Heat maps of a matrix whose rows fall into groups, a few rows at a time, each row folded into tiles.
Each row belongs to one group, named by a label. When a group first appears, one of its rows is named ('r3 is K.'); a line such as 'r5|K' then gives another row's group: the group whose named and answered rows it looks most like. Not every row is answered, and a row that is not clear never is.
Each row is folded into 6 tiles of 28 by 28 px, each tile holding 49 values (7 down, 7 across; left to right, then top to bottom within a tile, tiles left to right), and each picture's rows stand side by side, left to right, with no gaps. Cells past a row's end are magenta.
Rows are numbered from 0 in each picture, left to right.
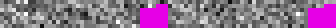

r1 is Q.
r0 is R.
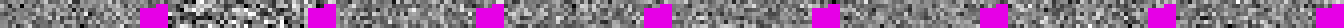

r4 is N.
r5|R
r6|Q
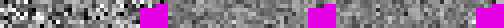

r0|R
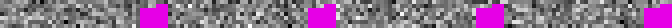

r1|Q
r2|N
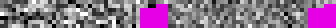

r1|Q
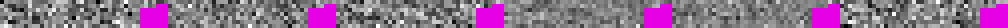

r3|R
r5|Q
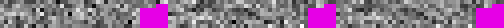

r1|R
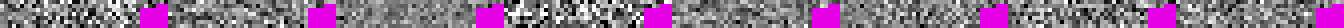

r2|R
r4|R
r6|N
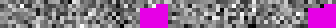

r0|Q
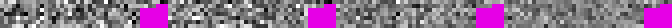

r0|N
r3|R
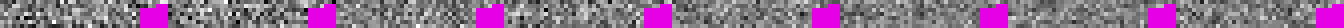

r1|N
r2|Q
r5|N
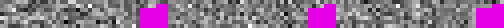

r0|R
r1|Q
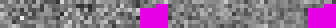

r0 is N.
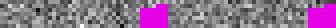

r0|Q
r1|N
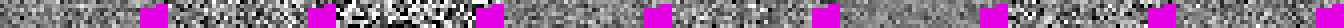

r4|N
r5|R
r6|R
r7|Q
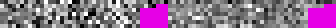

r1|N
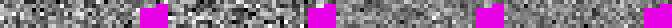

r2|R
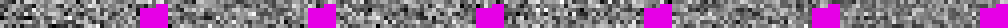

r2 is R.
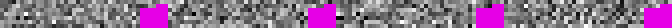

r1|N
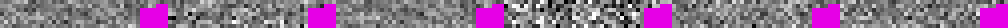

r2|R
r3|Q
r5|N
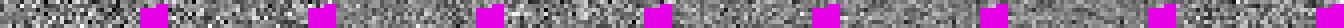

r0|Q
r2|Q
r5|R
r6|R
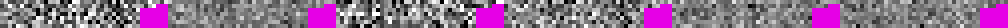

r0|Q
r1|Q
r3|Q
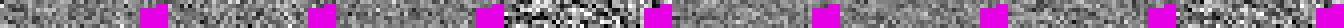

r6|R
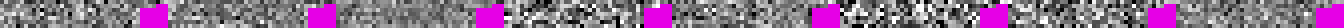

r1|N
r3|R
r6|Q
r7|Q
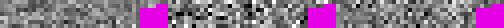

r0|R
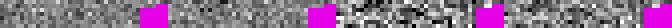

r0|N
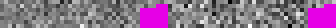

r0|Q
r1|Q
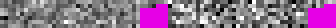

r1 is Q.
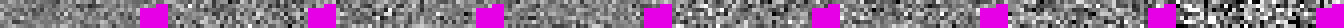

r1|Q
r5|N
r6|R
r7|Q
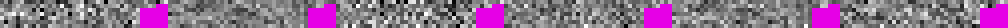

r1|R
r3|Q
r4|R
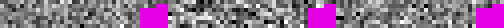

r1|R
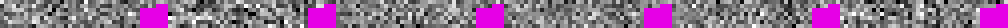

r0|Q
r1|R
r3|Q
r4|Q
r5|N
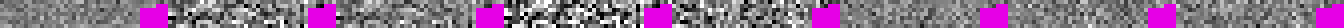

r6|Q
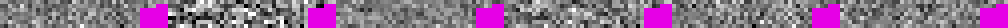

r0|Q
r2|R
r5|N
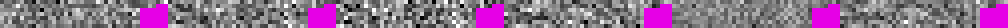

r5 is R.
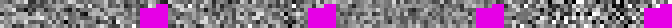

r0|R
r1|Q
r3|Q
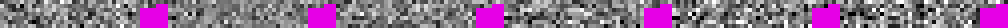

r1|R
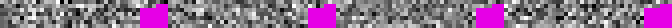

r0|N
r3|N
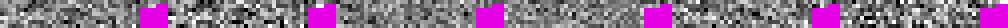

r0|R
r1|R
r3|N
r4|R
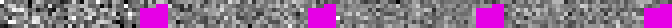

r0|Q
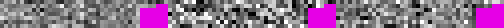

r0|N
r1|R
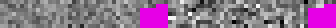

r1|R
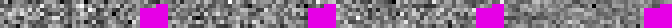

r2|N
